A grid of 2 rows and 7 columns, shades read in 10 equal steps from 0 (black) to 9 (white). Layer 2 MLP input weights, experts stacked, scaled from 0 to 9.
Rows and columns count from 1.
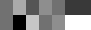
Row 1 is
4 6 3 5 4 2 2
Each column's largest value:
4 6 7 5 5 9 9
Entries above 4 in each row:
2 4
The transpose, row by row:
4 4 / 6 0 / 3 7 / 5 4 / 4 5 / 2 9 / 2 9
